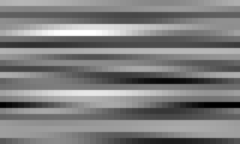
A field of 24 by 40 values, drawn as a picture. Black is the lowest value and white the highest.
The bottom right is the ninth with the lowest average. Overall the values sit about 50% of the way up the scale. Streaks run across, left to right.
